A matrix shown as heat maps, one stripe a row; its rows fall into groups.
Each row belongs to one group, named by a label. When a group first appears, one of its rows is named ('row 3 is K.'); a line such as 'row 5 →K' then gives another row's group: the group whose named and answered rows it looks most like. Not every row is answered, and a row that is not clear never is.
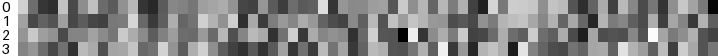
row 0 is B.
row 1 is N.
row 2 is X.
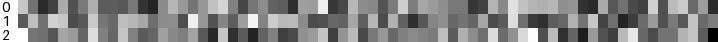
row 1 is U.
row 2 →B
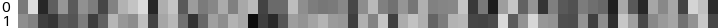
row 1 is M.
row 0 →M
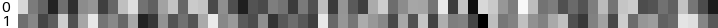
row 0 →B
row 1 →B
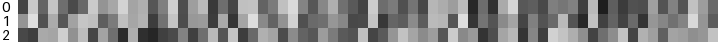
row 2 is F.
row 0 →U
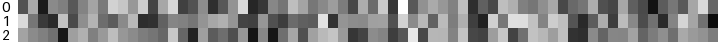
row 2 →X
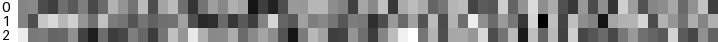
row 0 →M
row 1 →F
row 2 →N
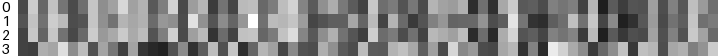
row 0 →U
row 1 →U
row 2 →U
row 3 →F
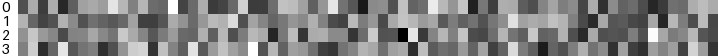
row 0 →U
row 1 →N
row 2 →X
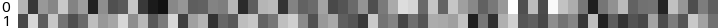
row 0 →F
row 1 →U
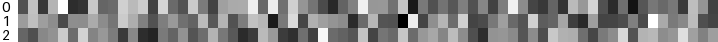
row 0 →U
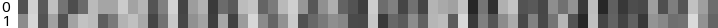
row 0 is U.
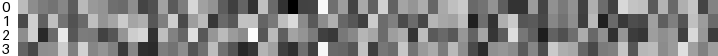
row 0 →B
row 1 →U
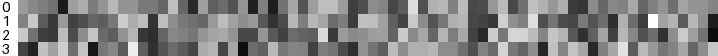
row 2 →B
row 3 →F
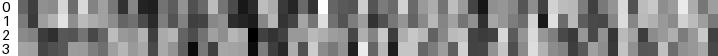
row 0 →F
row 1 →F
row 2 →M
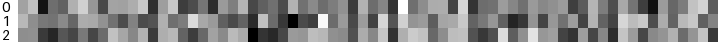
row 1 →B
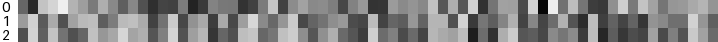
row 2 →U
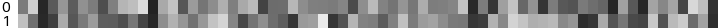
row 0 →M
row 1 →N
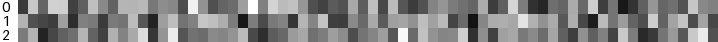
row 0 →U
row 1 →N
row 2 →M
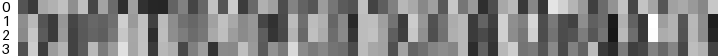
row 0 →F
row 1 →M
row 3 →U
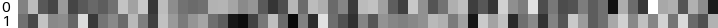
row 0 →M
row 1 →F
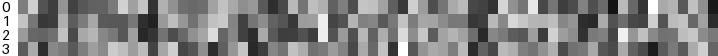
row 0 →M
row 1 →N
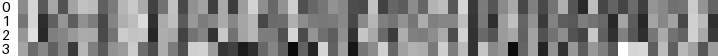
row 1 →M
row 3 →B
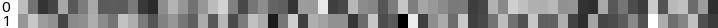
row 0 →N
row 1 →X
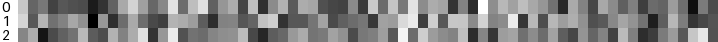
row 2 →M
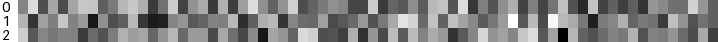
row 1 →F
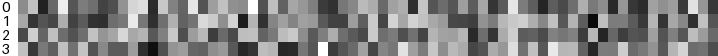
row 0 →M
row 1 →N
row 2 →U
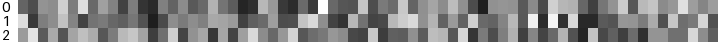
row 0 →F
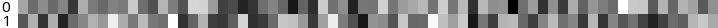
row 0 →B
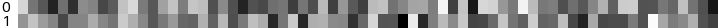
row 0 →B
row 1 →X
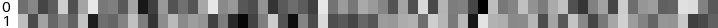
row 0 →B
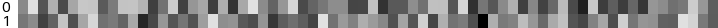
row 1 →B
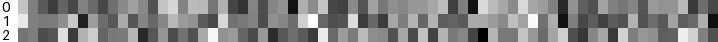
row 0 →N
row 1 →N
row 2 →B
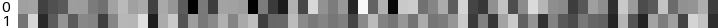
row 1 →M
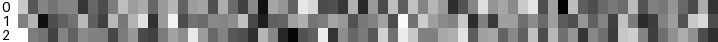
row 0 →N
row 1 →M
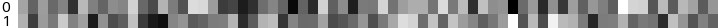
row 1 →F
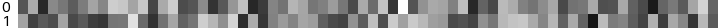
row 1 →N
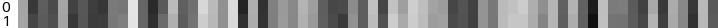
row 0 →N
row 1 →N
